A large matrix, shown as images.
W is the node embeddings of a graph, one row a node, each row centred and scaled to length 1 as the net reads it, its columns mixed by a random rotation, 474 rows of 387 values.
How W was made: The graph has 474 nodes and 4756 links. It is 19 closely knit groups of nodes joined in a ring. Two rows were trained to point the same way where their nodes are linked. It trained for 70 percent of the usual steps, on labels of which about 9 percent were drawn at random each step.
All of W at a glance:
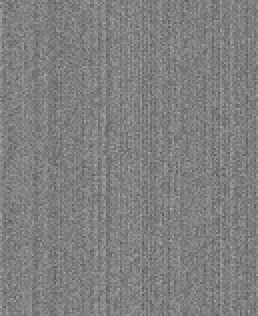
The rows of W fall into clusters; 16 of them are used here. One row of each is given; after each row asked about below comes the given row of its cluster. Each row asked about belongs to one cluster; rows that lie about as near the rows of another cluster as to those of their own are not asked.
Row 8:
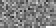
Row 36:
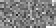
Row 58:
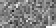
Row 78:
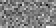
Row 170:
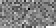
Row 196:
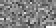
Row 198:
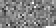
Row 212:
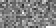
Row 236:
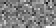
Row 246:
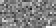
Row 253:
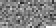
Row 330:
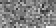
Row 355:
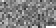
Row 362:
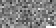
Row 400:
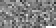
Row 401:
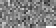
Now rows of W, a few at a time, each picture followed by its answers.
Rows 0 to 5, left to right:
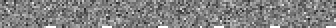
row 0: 198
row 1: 362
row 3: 78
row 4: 246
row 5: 196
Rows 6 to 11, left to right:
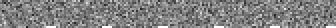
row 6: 236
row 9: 330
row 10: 253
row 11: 253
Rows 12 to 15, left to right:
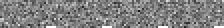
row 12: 196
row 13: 246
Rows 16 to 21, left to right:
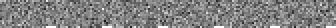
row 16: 170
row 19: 78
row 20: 253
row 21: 330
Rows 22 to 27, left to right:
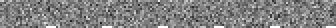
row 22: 212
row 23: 36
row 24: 170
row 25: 355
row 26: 196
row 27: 198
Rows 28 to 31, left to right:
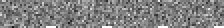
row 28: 78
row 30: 170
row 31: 212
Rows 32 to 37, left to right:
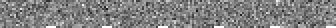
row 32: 8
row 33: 236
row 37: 401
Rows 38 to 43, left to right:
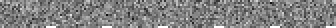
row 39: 8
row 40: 236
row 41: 401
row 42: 170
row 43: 36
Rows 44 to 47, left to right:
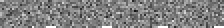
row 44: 78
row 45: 36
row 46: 400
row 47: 355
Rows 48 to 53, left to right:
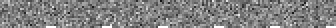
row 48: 401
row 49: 246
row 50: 196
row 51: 330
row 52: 8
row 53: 246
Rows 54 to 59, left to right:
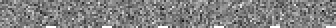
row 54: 330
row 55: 78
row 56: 236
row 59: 362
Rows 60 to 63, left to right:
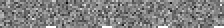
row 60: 36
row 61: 362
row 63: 36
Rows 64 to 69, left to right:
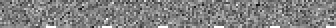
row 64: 362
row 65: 246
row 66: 170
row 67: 330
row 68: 8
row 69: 362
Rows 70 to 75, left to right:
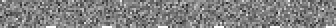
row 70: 78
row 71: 362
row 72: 401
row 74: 355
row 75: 401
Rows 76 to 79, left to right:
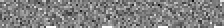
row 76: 212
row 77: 78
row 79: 36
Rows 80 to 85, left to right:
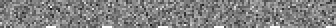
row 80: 236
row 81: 36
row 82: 198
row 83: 8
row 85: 362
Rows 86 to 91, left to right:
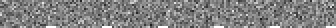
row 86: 78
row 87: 170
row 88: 355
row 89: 400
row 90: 198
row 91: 236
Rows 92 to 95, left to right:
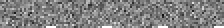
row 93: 8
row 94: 253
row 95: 196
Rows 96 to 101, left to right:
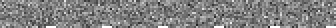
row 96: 355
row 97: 401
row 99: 196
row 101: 78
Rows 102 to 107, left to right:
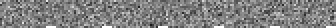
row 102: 170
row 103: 212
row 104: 355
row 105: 236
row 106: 330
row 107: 362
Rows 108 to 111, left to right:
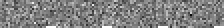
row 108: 198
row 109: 401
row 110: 355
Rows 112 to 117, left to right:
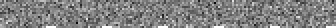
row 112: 58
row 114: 253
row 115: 236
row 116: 401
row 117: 253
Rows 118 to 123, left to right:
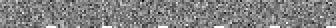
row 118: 212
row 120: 401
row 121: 196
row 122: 58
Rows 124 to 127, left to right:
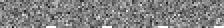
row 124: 78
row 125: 246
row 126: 400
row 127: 246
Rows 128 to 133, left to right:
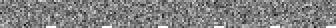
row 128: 58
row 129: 78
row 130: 253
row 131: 212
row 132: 236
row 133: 246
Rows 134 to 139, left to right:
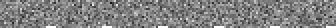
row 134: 400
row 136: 212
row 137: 196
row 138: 330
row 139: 330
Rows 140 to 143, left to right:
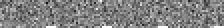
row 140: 236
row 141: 212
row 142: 401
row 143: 400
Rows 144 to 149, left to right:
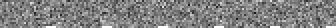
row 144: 198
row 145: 401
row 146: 236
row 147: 78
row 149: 246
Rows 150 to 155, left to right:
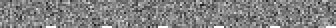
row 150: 236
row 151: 198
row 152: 246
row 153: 8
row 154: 355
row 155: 212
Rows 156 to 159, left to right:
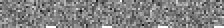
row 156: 330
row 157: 401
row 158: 401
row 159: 401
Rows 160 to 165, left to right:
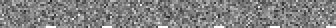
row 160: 362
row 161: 78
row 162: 212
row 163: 253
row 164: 198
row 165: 362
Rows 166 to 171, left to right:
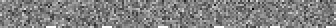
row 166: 78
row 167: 355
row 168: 362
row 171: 355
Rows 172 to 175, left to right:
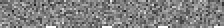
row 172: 330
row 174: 330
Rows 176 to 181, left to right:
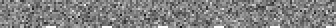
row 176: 400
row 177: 355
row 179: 78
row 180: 246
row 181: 362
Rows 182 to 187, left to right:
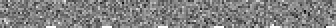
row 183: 401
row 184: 362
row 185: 400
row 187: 78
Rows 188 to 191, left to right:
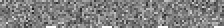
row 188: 58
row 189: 330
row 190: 36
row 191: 212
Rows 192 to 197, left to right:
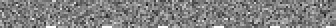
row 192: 36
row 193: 253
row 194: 330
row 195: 253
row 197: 330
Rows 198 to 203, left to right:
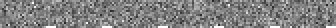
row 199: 212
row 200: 170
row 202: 212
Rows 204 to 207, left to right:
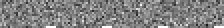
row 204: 236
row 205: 196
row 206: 362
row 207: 196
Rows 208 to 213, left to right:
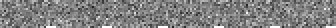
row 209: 246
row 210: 355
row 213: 198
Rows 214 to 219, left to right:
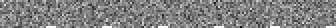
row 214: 212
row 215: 246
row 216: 253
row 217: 236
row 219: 170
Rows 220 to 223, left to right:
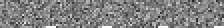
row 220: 198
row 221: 8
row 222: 196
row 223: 196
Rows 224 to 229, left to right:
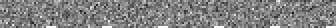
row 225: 78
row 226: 8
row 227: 212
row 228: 36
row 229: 246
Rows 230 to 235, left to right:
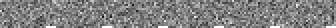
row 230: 36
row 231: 196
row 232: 78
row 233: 196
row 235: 58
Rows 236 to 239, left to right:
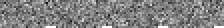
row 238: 246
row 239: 330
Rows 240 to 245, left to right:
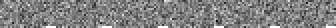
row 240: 400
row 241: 400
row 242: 36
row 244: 330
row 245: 401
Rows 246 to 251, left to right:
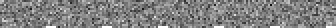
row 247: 198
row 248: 246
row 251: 401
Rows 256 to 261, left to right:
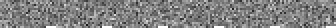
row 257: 401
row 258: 362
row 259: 355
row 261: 58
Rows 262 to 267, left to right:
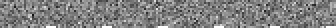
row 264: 198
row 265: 58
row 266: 330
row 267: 8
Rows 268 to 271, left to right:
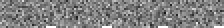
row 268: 355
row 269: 236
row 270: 355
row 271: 362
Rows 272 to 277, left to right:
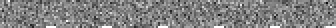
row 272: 401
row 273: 400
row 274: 196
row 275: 236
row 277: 236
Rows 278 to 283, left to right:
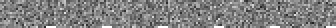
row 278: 355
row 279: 401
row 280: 400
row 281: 246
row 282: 400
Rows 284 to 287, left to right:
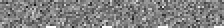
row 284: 330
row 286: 236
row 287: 58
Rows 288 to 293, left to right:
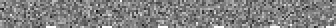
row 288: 36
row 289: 330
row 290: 401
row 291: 362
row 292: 401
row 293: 246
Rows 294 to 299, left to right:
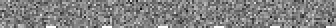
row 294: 401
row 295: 36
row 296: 170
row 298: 196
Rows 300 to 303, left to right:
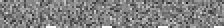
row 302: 196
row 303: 330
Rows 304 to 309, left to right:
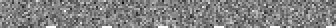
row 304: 196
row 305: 198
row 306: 362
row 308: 330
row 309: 170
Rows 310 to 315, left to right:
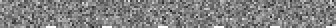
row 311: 246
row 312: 362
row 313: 36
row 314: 196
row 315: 236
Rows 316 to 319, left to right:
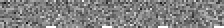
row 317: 362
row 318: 170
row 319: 362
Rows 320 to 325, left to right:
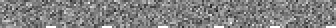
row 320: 246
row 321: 198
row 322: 8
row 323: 330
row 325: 58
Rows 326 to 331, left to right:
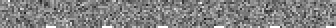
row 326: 401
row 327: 246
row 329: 198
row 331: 36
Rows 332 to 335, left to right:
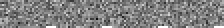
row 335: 78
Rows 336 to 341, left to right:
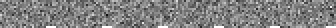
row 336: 78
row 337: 253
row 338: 58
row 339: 401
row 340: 198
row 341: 236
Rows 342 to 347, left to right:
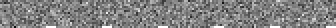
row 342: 330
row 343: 246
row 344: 362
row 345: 400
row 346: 36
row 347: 196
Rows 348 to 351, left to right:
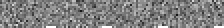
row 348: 8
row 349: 400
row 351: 236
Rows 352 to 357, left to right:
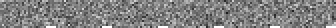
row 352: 212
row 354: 355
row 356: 253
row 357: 58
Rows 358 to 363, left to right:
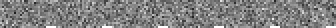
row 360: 330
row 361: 36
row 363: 212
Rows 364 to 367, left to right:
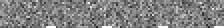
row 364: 196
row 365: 198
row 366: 36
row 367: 198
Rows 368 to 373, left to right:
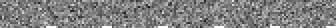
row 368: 212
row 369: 170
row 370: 246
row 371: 36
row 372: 401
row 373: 246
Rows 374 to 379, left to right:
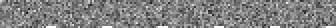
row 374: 170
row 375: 8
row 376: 198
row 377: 330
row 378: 355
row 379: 400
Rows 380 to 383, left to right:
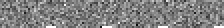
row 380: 362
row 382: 58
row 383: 58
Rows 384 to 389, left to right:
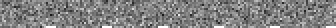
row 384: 236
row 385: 362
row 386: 253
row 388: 330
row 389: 8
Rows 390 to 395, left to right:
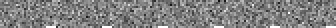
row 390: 36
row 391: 355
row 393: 362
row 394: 400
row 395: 401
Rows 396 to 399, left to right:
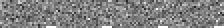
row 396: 355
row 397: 36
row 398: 198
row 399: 246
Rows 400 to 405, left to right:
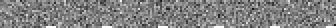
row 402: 401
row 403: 253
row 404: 170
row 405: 401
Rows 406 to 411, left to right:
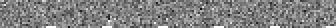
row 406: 212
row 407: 78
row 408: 196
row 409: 198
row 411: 400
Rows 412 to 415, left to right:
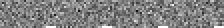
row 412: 36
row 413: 400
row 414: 78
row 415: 212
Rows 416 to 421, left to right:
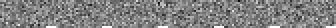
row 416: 196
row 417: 8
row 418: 236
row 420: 198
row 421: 236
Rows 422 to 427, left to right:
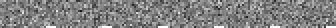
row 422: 212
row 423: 400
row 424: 196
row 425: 236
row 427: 355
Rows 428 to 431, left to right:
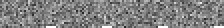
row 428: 8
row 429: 58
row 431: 198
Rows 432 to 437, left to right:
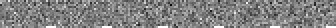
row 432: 170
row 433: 170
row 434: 198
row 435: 362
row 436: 236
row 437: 330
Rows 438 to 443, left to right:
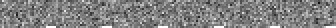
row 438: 8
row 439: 198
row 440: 246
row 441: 212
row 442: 236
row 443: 198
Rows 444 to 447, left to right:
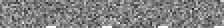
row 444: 170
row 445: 36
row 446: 196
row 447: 36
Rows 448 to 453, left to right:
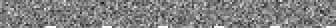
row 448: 198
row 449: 401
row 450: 253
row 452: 58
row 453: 330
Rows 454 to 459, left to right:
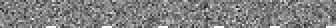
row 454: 36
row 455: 8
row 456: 36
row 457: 400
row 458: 170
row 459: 58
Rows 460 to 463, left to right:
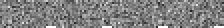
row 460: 170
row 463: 400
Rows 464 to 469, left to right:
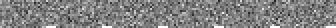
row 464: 170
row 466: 170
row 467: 362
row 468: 362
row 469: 8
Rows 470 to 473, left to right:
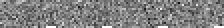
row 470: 355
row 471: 355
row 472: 198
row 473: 362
